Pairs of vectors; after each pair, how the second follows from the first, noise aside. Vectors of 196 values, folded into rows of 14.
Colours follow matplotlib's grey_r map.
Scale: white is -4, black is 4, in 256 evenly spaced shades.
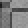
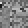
sign-scrambled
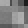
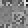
sign-scrambled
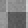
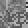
sign-scrambled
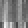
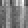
reversed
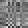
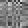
reversed
